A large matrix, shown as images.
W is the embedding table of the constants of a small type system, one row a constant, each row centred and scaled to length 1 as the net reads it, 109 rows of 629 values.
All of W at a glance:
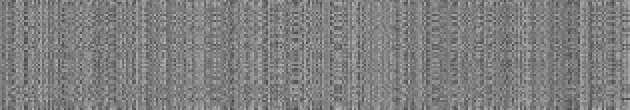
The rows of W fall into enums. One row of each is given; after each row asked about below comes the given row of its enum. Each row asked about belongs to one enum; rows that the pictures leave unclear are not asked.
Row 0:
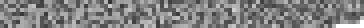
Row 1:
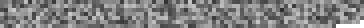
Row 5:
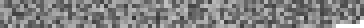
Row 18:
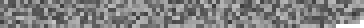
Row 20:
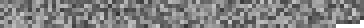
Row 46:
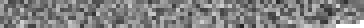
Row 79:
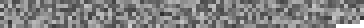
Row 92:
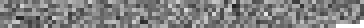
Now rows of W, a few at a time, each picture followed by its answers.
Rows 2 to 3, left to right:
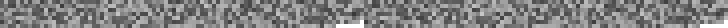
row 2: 18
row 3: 18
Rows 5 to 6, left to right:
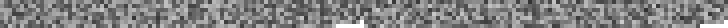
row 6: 1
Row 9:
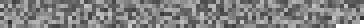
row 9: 79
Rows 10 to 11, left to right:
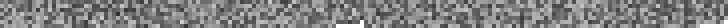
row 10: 20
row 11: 5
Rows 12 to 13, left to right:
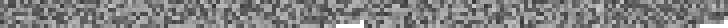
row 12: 18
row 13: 0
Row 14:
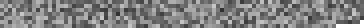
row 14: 20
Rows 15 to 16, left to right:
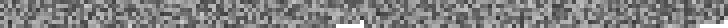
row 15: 79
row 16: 5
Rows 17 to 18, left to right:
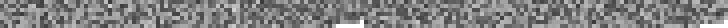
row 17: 0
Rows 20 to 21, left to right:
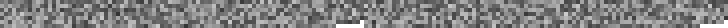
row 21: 79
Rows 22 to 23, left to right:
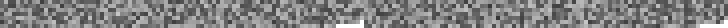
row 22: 18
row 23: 5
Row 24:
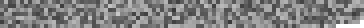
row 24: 18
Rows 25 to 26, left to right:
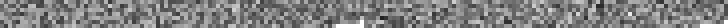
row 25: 0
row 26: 92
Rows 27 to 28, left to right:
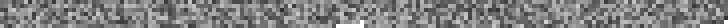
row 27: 1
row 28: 20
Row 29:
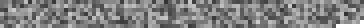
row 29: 1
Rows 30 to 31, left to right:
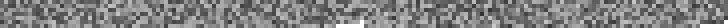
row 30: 18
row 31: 20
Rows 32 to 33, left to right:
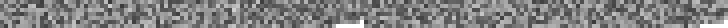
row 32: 0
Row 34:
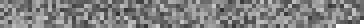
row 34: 20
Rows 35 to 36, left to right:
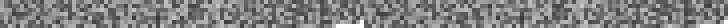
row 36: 5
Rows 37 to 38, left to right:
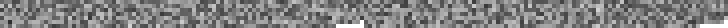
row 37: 79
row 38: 0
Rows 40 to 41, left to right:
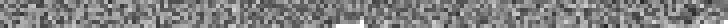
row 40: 0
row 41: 46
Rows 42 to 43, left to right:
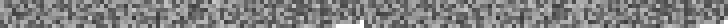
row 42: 5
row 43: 5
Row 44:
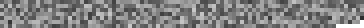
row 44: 79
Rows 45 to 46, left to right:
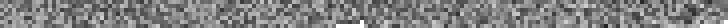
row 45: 20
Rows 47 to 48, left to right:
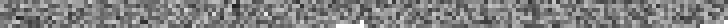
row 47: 92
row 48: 1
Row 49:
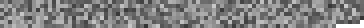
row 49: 20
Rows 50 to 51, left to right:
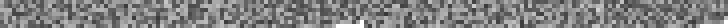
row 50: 5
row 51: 0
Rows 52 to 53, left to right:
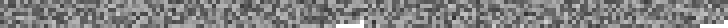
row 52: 18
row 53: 79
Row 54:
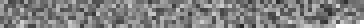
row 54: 46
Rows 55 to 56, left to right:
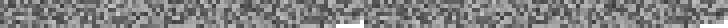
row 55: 18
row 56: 18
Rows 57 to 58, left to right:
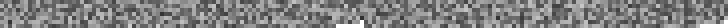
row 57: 79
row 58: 5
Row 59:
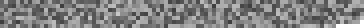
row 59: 18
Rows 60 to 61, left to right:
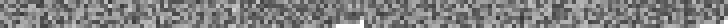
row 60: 0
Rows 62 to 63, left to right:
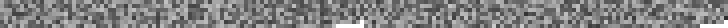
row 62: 5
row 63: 79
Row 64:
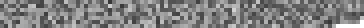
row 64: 0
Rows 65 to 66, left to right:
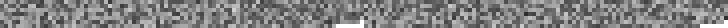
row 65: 0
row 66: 79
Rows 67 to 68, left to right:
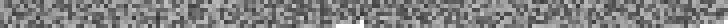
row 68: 18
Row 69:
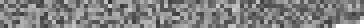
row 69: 0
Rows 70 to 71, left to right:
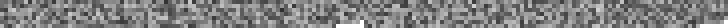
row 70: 1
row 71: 0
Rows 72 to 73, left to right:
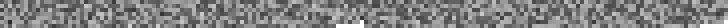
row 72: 79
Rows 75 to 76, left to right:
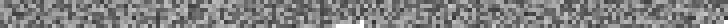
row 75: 5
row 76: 79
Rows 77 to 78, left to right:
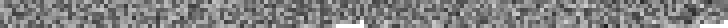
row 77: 5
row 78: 46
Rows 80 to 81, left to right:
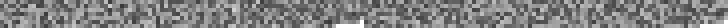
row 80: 0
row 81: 18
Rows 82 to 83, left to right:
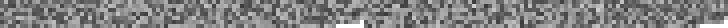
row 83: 0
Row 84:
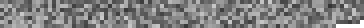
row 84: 20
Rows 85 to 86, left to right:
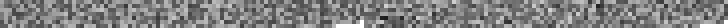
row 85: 5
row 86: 92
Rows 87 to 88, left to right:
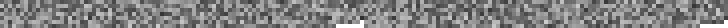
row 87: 79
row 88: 20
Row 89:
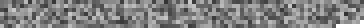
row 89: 1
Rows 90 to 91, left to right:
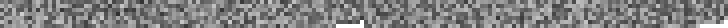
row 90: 20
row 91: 5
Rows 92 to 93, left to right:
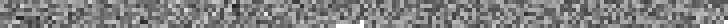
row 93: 79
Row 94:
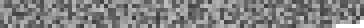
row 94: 5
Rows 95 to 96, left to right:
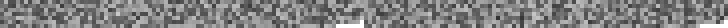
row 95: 18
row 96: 5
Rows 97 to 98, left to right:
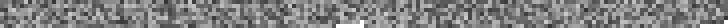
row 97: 1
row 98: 20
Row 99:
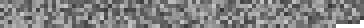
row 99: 20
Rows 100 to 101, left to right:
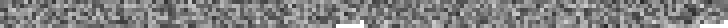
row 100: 1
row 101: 46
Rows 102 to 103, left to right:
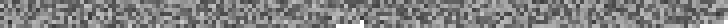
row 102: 79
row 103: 18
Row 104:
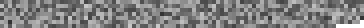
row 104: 79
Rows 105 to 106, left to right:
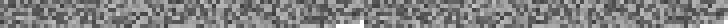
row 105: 18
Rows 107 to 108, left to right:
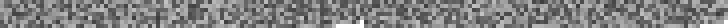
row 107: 5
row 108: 18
